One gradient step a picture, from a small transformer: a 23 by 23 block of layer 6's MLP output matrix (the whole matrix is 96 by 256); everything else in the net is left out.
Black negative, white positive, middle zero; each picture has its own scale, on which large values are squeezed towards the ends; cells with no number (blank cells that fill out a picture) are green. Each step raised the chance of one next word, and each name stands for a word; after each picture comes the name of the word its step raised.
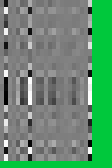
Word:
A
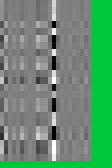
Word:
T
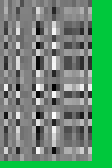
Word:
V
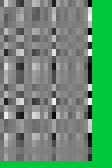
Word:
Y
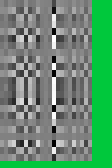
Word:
A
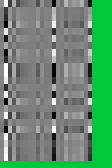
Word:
Y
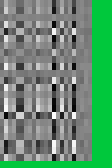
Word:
T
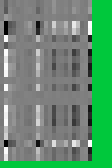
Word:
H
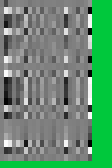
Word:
A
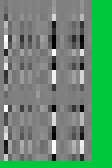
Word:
T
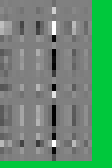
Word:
H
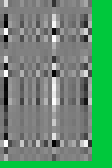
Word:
A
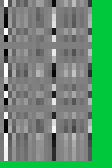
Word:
Y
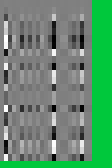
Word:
T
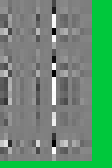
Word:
A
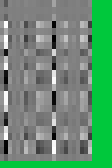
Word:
T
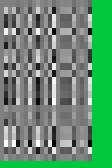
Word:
A
